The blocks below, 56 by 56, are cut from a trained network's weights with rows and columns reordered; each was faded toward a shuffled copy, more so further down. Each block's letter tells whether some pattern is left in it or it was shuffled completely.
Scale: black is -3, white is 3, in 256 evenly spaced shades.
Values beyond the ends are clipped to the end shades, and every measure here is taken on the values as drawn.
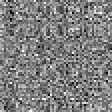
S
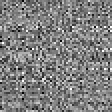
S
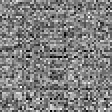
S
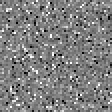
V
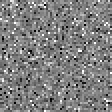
V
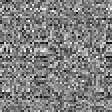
S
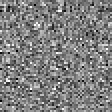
S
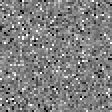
V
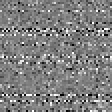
S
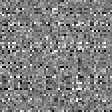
S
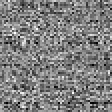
S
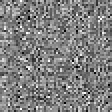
S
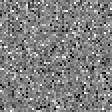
V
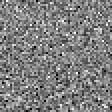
V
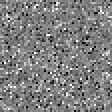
V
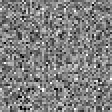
S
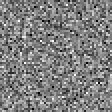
V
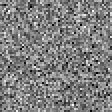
V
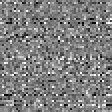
S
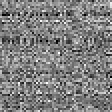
S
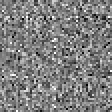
S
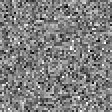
V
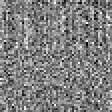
S
